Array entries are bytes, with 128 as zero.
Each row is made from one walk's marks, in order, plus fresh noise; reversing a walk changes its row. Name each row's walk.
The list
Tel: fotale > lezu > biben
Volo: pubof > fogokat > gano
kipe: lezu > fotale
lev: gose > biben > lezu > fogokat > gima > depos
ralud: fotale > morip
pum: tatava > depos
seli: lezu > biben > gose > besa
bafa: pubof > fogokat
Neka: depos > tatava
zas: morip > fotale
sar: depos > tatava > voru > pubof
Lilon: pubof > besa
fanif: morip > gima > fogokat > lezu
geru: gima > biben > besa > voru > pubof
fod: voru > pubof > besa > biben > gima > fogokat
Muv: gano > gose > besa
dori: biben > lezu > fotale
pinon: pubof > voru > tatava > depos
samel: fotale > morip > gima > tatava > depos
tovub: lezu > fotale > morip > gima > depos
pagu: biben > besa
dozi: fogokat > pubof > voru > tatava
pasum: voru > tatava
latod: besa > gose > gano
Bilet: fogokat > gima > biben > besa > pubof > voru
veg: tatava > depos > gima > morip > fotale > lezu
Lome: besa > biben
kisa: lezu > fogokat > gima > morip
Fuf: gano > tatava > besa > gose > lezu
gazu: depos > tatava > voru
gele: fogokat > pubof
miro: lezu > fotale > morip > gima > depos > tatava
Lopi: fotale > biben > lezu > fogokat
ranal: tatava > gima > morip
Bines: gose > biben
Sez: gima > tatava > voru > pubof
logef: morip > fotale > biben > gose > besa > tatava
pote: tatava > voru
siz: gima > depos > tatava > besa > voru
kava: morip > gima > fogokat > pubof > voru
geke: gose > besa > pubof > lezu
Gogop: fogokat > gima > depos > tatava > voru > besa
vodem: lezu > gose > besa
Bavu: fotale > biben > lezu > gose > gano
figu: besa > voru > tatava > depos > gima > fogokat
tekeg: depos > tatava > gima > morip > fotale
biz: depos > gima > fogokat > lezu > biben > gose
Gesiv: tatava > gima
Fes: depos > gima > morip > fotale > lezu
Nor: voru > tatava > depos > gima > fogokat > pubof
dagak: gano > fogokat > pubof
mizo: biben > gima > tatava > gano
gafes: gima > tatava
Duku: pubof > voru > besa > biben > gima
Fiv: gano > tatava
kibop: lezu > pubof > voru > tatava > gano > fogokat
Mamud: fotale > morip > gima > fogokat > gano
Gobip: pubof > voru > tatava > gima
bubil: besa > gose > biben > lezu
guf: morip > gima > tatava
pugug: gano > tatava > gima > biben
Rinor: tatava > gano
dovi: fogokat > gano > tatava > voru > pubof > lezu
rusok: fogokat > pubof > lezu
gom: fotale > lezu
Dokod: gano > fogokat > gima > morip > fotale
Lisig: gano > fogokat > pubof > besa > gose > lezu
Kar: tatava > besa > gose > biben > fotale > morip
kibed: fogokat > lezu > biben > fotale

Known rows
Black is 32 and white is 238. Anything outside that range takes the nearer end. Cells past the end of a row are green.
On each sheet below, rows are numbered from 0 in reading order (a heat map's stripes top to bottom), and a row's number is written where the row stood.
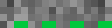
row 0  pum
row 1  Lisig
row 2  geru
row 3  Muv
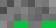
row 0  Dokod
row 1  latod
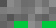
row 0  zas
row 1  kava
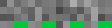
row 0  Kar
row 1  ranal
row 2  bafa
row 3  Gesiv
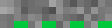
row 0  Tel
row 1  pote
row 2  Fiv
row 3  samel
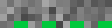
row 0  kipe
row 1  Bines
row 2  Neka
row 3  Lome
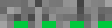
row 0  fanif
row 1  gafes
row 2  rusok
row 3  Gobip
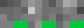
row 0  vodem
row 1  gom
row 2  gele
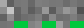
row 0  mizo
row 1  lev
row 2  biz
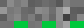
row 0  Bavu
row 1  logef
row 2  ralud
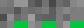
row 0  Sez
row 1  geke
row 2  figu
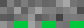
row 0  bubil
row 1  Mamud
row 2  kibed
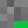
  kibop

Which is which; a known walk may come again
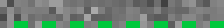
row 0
gafes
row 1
dozi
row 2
pugug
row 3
tovub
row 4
veg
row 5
geke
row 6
pinon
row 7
figu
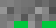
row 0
dovi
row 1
seli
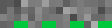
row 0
Muv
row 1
dagak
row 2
guf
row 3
gazu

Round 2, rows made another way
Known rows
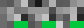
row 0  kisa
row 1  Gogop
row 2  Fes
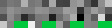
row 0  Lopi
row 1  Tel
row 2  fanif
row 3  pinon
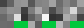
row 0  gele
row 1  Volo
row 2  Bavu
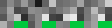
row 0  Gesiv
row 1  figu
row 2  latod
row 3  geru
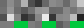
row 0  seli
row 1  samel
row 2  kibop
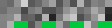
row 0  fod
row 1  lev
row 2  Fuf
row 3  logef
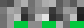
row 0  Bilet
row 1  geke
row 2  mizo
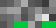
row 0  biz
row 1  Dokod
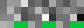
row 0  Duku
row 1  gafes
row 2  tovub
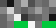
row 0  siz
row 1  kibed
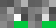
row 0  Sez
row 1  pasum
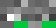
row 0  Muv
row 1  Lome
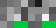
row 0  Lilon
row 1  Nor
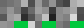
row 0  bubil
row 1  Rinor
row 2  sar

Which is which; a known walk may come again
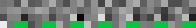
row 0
Tel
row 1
biz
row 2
tovub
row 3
Fiv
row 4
Bilet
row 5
Bines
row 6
pum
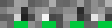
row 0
rusok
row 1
ralud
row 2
pagu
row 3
vodem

